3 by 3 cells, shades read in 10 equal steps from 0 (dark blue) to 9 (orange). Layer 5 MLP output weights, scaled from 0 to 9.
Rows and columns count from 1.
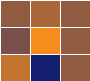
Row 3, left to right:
7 0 5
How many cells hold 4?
1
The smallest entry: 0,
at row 3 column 2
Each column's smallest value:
4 0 5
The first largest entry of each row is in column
2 2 1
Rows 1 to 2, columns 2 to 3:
6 5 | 9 5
